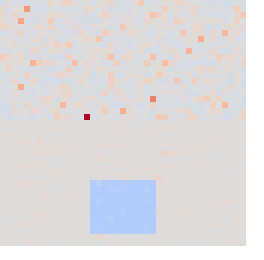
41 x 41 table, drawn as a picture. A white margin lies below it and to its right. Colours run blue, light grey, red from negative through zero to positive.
The bottom middle is the ninth with the lowest average. An odd patch, lower than its surroundings, sits in the bottom middle. The bottom part is calmer, past a seam about 50% of the way down.
